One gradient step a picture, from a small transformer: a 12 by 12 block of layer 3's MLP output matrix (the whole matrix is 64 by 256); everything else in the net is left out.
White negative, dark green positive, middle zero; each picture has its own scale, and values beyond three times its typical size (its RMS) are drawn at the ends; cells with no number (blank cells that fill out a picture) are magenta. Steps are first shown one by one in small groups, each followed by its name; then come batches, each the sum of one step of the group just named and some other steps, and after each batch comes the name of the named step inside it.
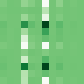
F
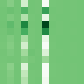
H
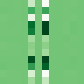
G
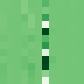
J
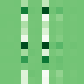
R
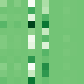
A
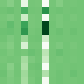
H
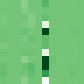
J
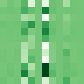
A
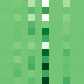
G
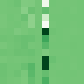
J
